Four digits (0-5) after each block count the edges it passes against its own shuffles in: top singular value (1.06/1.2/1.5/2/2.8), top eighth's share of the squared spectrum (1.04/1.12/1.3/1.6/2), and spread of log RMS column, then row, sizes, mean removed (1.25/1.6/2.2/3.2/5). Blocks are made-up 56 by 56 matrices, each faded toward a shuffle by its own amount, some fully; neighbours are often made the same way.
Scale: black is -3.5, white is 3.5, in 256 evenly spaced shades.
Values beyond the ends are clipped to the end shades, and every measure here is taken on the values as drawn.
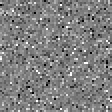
0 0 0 0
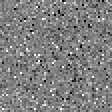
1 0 0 0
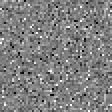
1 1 0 0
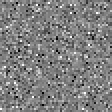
0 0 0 0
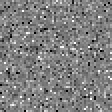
1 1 0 0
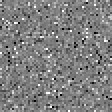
0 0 0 0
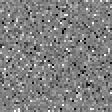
0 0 0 0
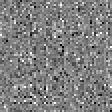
3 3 2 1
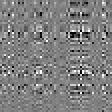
5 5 4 4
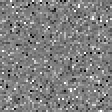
0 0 0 0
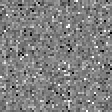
2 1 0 0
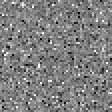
0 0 0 0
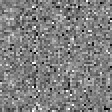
3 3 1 1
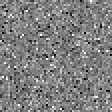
2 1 0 0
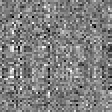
4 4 3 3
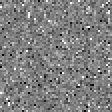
1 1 0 0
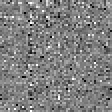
3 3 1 1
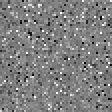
0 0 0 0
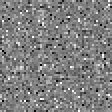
2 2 0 0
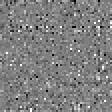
2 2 2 1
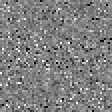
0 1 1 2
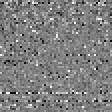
2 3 1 2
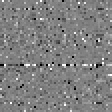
4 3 1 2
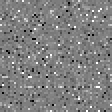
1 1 0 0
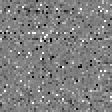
3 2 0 1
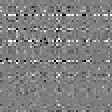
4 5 2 3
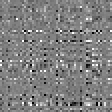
4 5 3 3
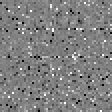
3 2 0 1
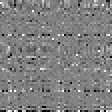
4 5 2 3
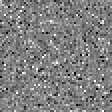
1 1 0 0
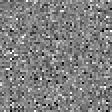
1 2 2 0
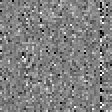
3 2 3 0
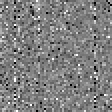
2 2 2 0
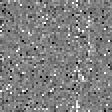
1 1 1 0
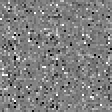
1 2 1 0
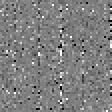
2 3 2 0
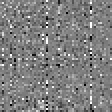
2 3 3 2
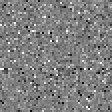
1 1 0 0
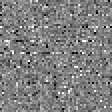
1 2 0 2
